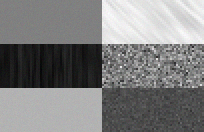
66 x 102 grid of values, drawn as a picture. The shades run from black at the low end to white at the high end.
The table splits into 3 rows of 2 panels. Panel 1,1: middling, flat. Panel 1,2: very high, slanting down to the right, faint in contrast. Panel 2,1: very low, streaked downward, faint in contrast. Panel 2,2: middling, fine-grained, strong in contrast. Panel 3,1: high, flat. Panel 3,2: low, fine-grained, faint in contrast.
